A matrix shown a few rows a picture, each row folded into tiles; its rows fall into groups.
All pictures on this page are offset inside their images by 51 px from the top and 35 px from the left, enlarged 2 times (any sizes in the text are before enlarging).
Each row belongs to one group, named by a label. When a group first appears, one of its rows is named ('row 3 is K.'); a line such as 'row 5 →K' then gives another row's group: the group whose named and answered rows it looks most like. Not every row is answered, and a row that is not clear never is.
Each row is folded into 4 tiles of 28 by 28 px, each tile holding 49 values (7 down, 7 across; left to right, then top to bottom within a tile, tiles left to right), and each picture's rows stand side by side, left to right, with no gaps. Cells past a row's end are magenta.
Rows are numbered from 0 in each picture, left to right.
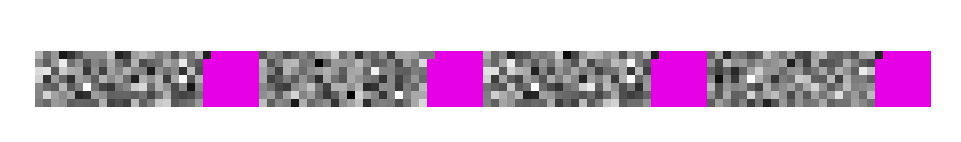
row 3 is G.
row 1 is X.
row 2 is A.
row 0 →A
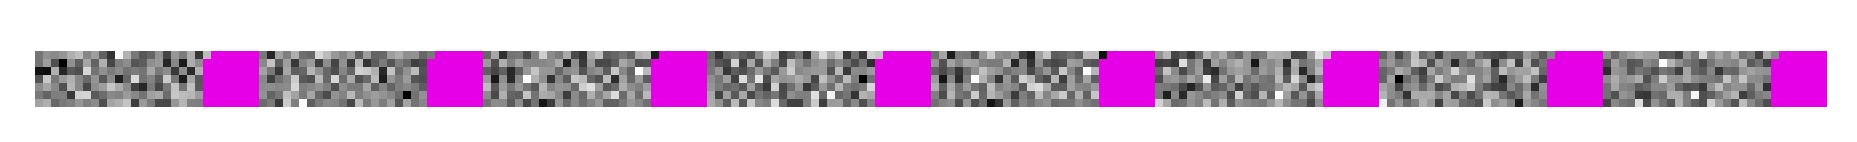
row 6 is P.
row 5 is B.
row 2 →G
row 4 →G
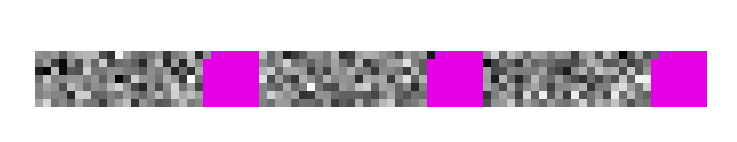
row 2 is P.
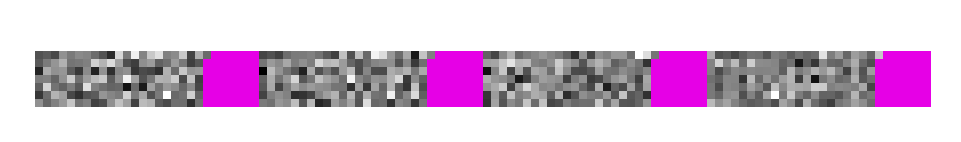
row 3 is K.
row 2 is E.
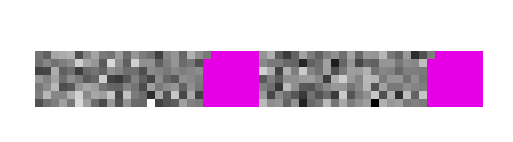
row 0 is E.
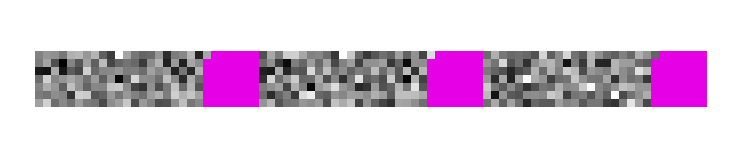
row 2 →G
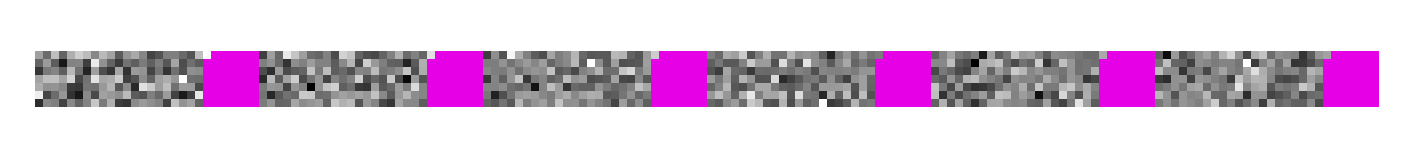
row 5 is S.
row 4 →G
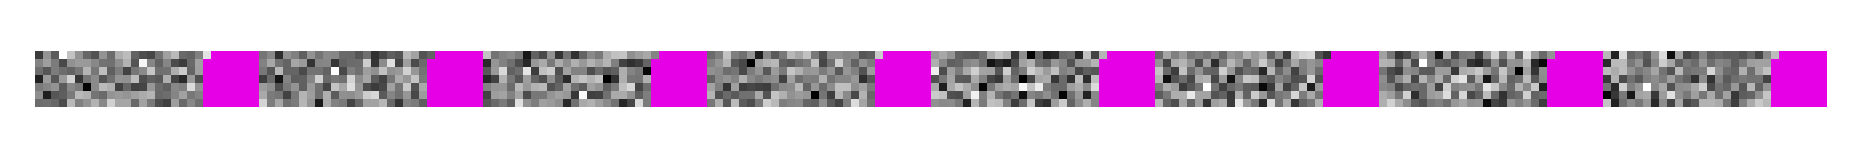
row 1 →P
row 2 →S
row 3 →G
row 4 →X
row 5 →X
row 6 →K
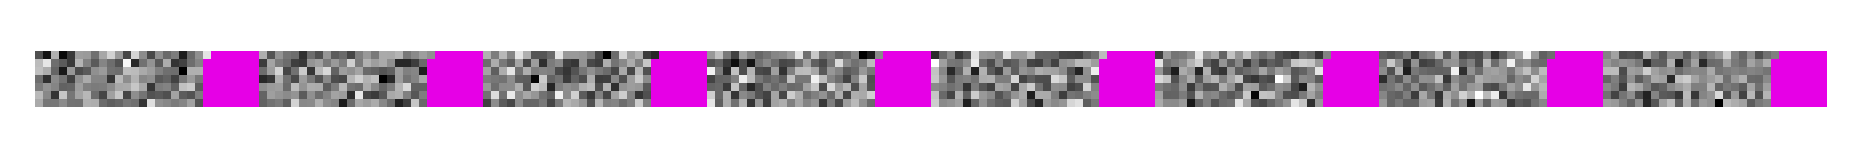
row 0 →S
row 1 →S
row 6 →P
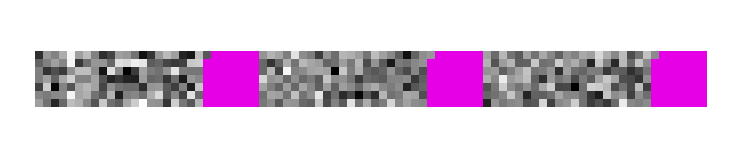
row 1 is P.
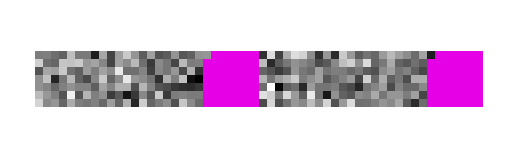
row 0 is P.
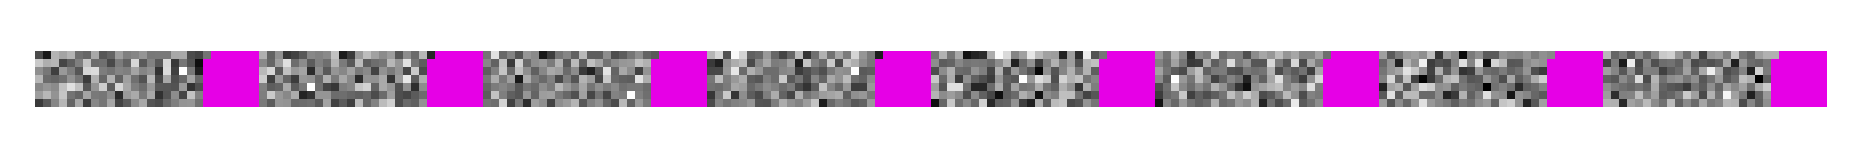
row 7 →B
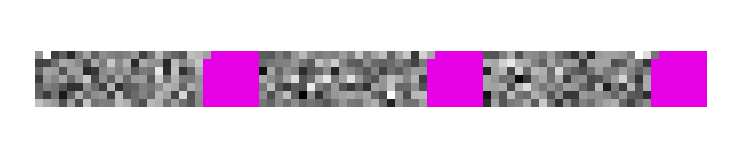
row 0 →B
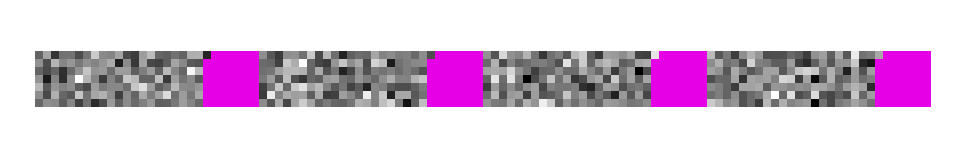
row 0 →G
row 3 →K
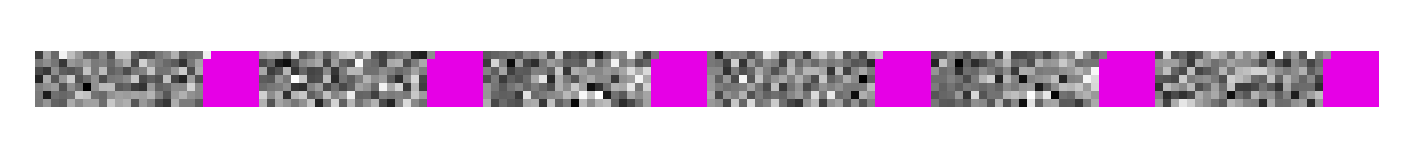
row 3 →B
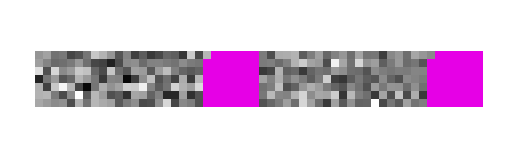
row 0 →X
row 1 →E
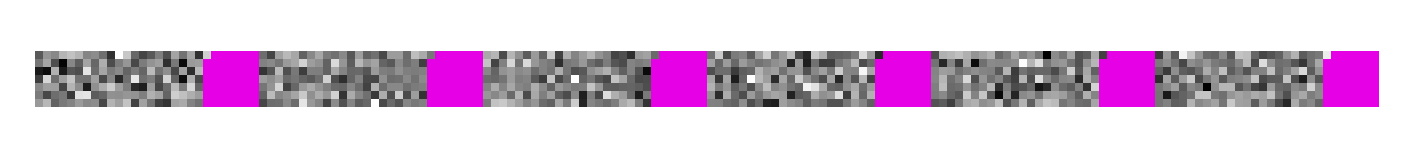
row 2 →P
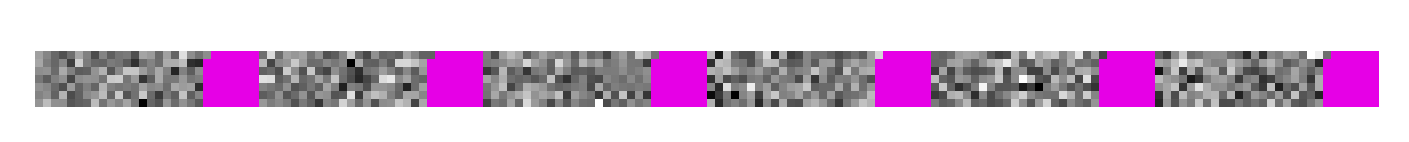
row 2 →E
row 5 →E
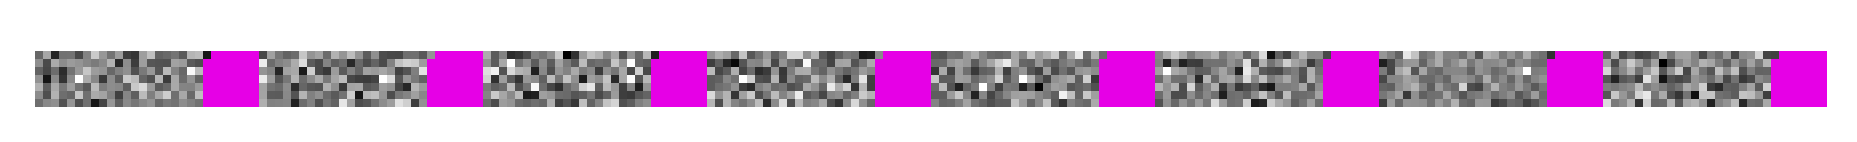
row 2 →A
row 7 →X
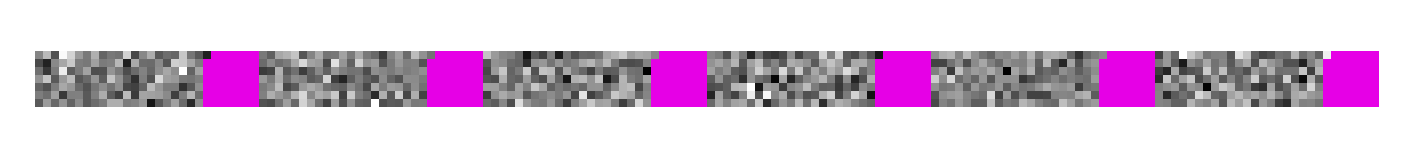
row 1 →E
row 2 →S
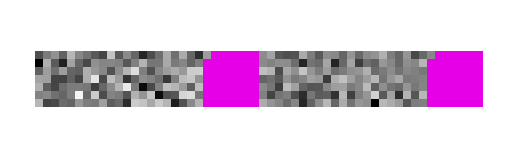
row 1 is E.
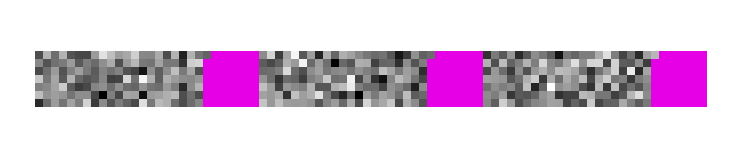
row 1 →P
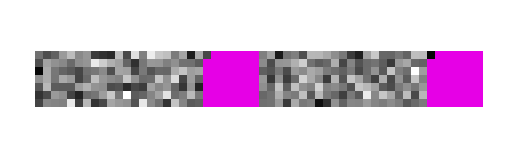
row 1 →G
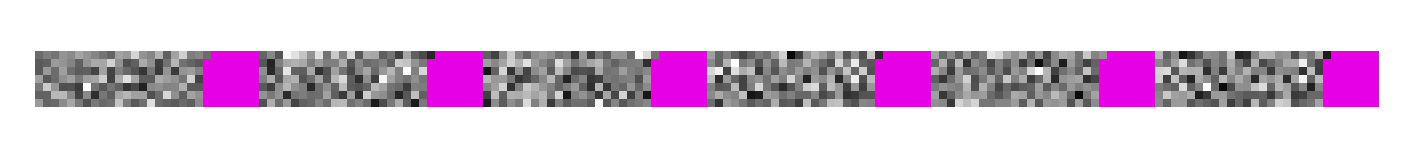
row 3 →A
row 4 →B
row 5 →A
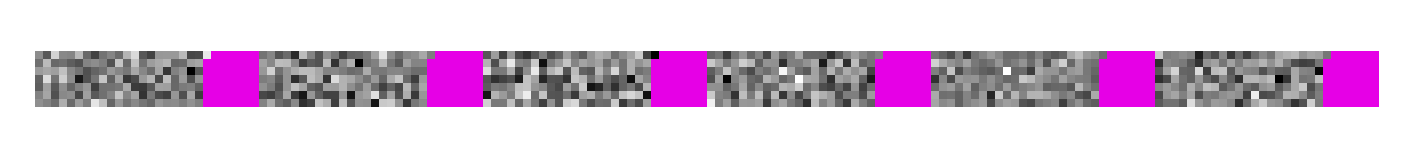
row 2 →X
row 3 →P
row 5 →S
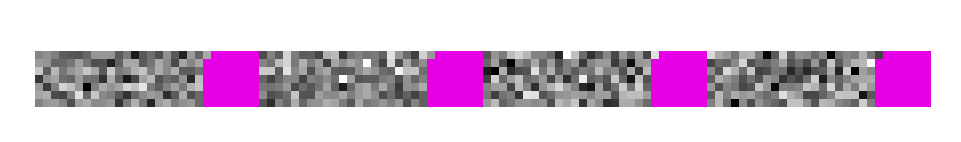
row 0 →X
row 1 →A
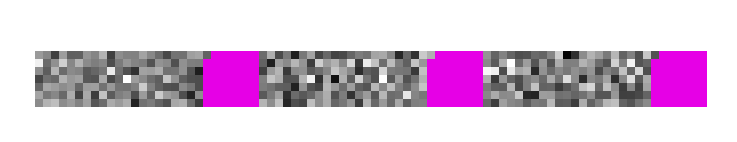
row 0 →P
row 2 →A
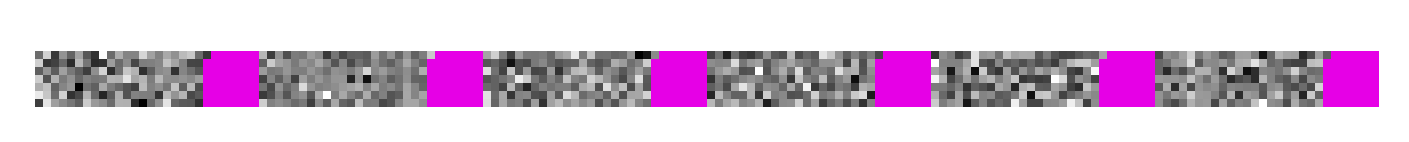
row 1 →K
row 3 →X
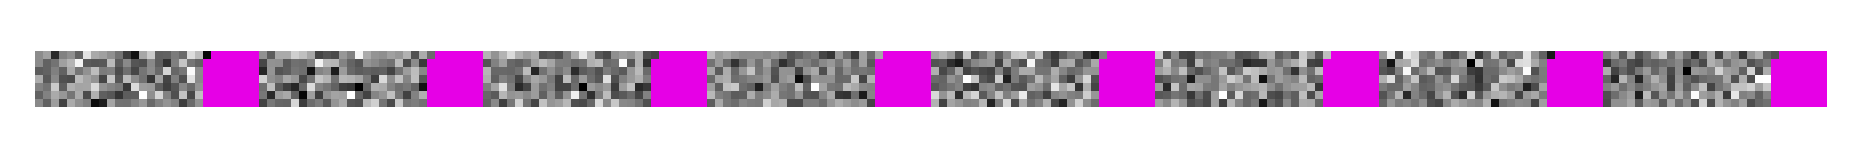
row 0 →G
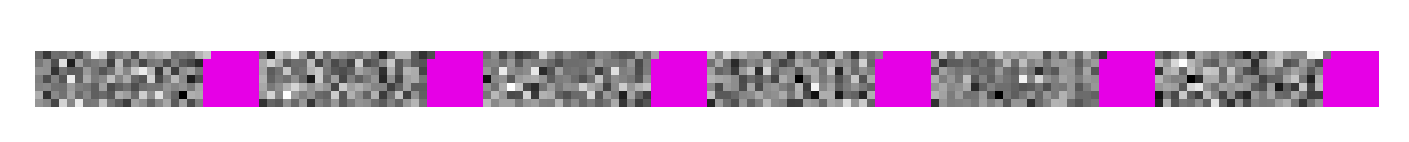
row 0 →B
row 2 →X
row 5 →E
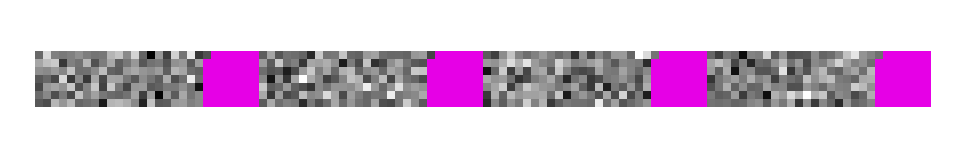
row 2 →E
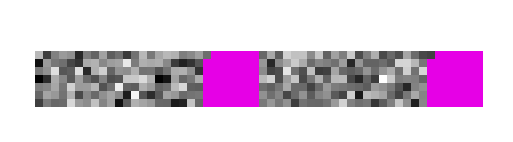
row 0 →S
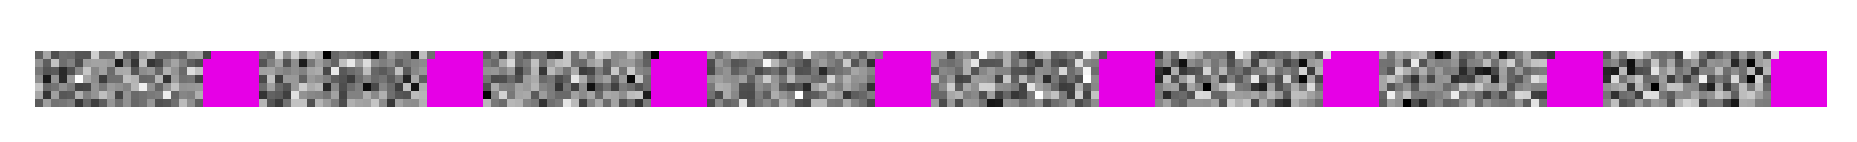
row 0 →G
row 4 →G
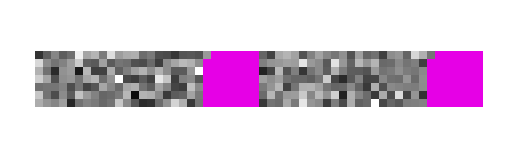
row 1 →E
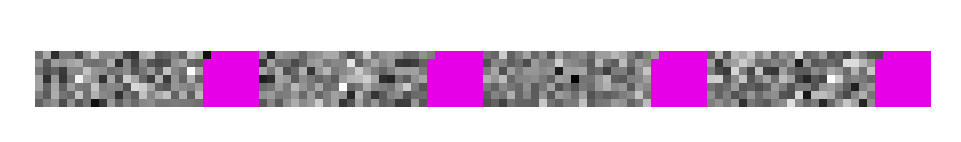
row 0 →G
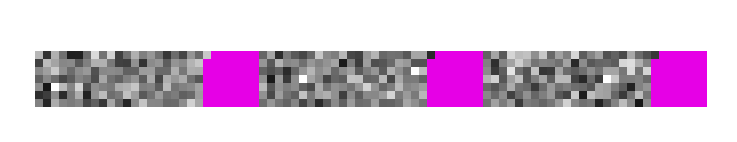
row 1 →G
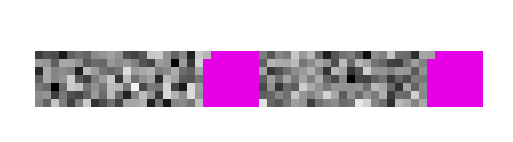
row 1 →K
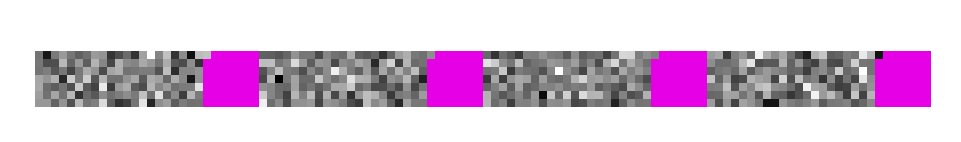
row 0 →B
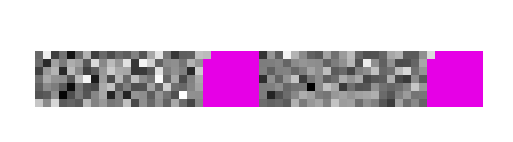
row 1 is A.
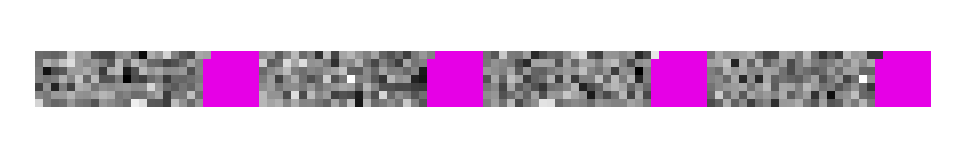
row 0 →K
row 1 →P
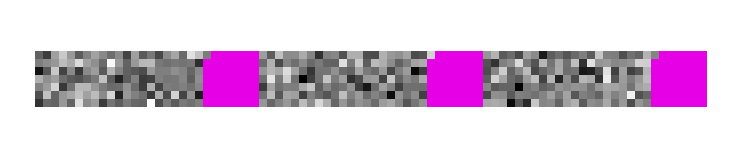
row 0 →E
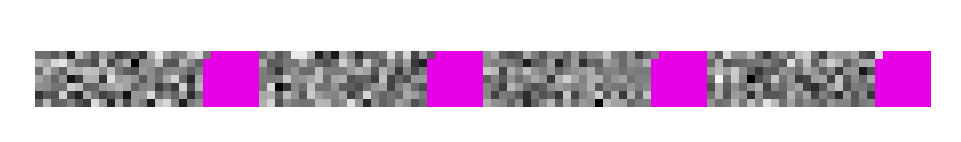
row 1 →K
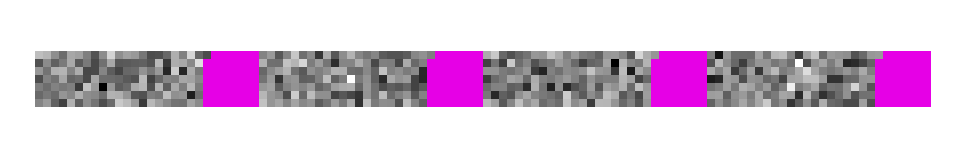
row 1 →P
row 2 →B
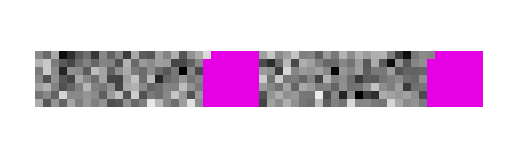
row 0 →S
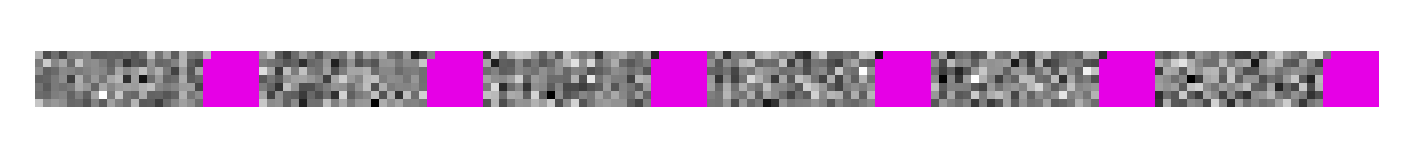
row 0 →K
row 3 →G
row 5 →E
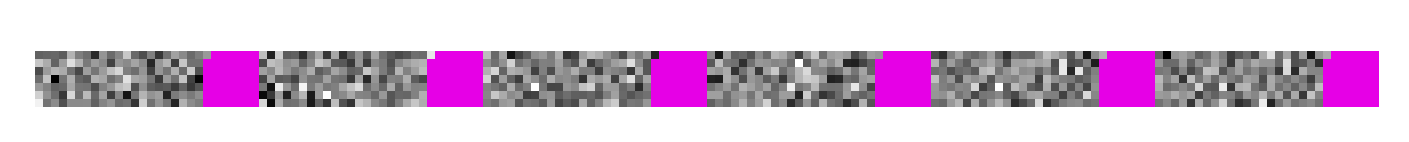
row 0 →P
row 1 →K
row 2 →A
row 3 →S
